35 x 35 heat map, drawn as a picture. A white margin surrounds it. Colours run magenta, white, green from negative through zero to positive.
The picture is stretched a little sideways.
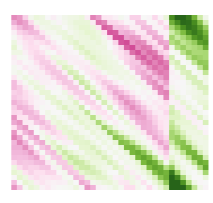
The right part is higher, past a seam about 80% of the way across. On average the colour sits 50% of the way up the scale. There are no lone odd cells.
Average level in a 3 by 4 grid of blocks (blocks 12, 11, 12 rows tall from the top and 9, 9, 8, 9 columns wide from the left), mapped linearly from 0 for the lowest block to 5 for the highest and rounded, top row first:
2305 / 2313 / 1345
